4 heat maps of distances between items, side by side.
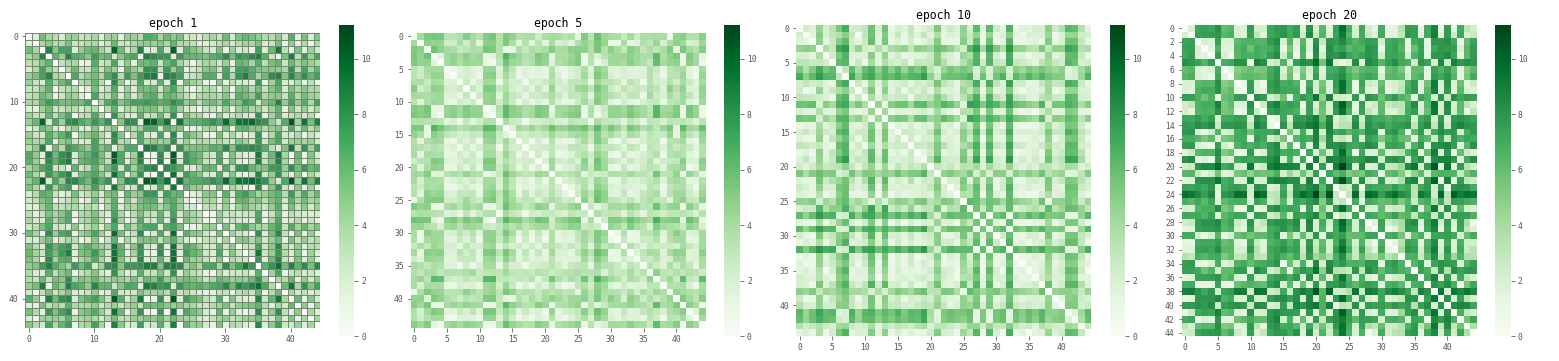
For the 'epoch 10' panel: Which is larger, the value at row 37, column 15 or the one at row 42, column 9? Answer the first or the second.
the second
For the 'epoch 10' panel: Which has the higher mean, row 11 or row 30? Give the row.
11
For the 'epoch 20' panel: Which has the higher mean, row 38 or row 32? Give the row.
38
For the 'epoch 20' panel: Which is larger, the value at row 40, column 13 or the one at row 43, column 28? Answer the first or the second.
the second
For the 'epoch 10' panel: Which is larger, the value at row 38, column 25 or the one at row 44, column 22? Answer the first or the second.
the second
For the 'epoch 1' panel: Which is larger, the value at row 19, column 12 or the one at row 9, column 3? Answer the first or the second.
the second
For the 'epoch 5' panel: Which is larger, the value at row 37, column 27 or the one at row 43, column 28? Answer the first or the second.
the second
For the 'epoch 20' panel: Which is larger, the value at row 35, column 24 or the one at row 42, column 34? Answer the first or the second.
the first
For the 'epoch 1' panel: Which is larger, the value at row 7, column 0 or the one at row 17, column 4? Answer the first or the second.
the second
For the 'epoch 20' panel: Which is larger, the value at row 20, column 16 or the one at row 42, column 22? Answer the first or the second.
the first
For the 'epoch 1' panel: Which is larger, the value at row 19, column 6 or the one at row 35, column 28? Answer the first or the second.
the first
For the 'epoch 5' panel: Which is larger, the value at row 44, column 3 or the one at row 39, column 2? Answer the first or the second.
the second
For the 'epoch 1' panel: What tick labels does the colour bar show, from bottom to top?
0, 2, 4, 6, 8, 10
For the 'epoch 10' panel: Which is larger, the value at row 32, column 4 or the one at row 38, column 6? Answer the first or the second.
the first
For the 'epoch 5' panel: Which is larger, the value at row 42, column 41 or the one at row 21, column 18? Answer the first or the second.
the first
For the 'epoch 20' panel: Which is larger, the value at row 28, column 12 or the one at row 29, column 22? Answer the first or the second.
the first
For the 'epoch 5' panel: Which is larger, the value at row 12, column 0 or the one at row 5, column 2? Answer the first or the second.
the first
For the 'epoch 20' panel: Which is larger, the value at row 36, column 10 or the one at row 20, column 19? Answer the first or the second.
the second
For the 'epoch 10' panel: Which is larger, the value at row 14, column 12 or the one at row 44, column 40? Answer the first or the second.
the second
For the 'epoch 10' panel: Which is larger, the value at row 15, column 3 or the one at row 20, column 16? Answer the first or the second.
the first
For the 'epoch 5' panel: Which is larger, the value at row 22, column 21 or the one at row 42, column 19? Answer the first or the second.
the first
